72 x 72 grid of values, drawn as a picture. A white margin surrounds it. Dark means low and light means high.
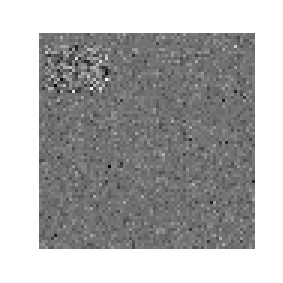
An odd patch, rougher than its surroundings, sits in the top left. No regular stripes run through it. A few values lie far out on both sides of the bulk. Values change most from cell to cell in the top left. The halves do not mirror each other. No overall slope runs across the table.
